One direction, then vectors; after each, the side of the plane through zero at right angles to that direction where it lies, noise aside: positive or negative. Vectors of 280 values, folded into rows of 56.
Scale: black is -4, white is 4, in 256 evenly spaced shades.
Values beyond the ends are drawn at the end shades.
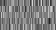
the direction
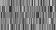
negative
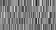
positive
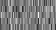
positive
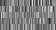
positive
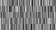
negative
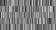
positive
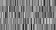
negative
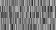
negative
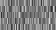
negative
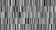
positive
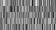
negative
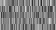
negative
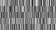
negative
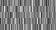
positive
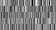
negative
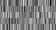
positive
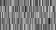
positive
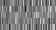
positive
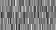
negative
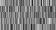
negative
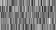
negative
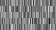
positive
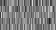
positive
